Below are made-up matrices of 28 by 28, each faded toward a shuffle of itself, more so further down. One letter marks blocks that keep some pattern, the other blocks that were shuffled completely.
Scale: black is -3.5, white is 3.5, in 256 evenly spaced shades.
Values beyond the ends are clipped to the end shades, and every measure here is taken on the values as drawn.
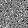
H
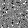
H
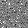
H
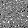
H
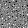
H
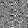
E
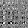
E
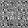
E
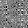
E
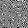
E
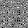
E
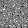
H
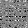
E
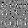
E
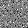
H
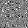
E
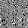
E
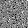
H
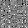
E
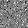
H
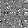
E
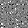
E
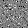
H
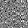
E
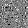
E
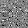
E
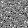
H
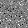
H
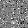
E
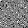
E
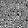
E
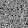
H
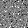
H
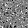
E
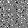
E
